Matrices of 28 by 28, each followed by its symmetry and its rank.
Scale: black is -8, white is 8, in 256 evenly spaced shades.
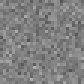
neither, full rank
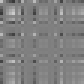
symmetric, rank one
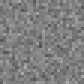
neither, full rank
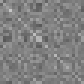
symmetric, rank five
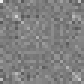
symmetric, rank five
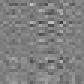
neither, rank three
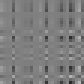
neither, rank one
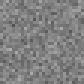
neither, full rank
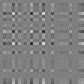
symmetric, rank one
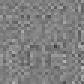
neither, rank five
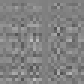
neither, rank three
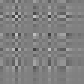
symmetric, rank one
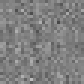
neither, rank five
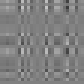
neither, rank one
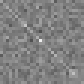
symmetric, rank five
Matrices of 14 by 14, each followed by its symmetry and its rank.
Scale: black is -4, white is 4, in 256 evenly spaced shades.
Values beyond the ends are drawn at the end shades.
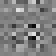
neither, rank two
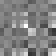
symmetric, rank two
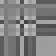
symmetric, rank one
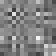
symmetric, rank two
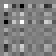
symmetric, rank one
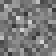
symmetric, full rank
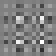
symmetric, rank one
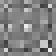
symmetric, rank two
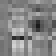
neither, rank two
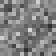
symmetric, full rank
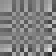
symmetric, rank one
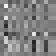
neither, rank two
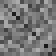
symmetric, full rank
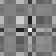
symmetric, rank one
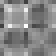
symmetric, rank two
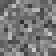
symmetric, full rank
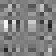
neither, rank two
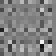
neither, rank two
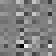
neither, rank two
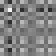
symmetric, rank one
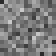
symmetric, full rank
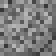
symmetric, full rank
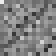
symmetric, full rank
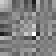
symmetric, rank two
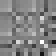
symmetric, rank two
